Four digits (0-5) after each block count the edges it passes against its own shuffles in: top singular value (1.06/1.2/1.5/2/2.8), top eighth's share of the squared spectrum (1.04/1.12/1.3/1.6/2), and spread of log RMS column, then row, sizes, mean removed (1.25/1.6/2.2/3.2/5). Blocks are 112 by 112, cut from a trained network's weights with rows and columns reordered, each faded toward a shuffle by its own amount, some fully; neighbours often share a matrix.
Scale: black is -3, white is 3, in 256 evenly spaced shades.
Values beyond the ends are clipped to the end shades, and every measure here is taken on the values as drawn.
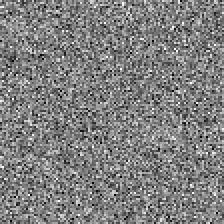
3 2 0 0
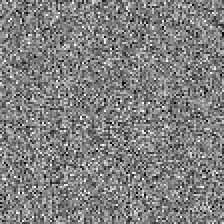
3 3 0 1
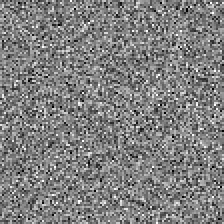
2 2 0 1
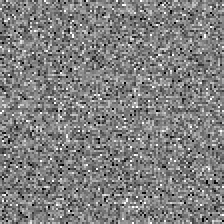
2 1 1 0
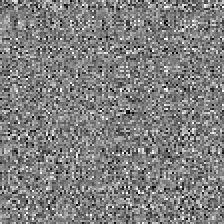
4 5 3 4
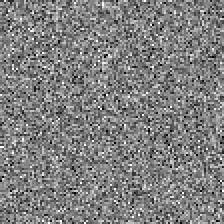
2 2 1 1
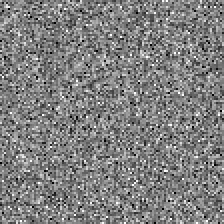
0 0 0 0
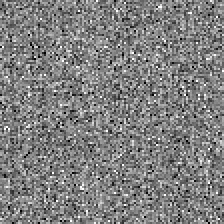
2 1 0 0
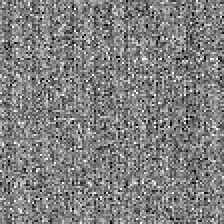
3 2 0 2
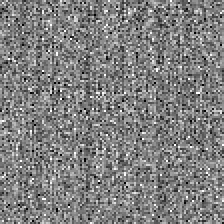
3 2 0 1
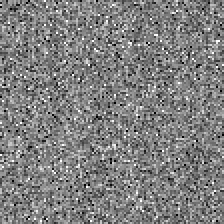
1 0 0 0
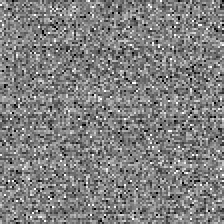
2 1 1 0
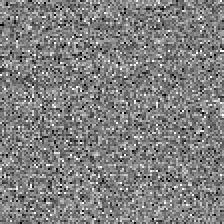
2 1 1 0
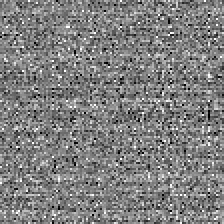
3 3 3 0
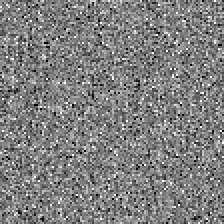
0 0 0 0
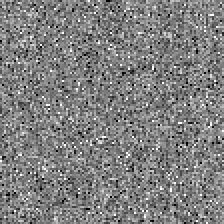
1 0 0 0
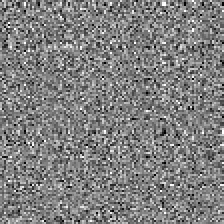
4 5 3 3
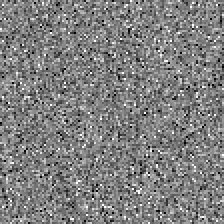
0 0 0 0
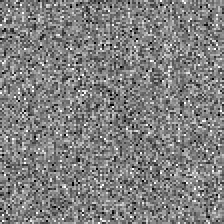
1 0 0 0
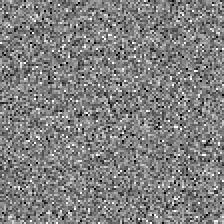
0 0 0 0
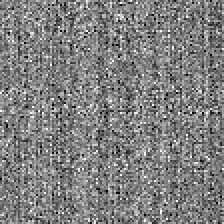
3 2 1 2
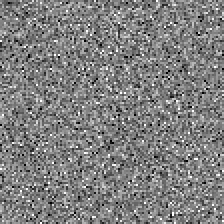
0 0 0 0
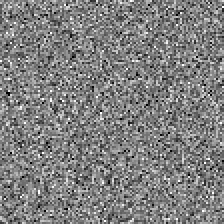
2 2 1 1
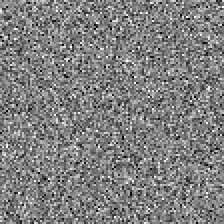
1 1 0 0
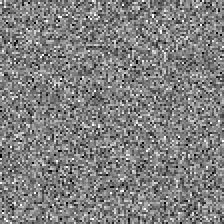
1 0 0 0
